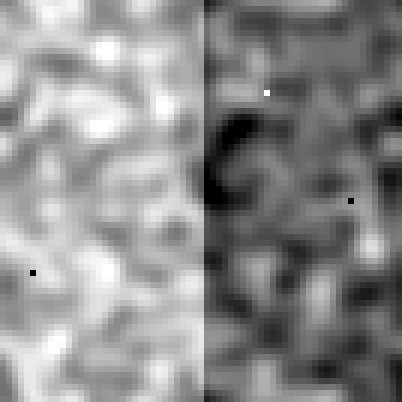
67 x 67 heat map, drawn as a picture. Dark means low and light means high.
Three lone cells stand out: one far higher and two far lower than their neighbours. A vertical seam about 50% of the way across splits the table, and the left part is higher. The top left is the ninth with the highest average.
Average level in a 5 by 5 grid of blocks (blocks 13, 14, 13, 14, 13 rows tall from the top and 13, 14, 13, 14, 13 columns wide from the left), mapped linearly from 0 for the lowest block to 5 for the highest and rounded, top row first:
55211
45211
44111
45211
54310
